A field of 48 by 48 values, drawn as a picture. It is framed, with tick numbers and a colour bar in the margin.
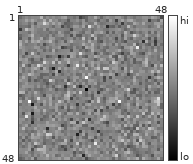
A few values lie far out on both sides of the bulk. There is no seam. The halves do not mirror each other. On average the colour sits 50% of the way up the scale. Fine speckle covers the field. No overall slope runs across the table.
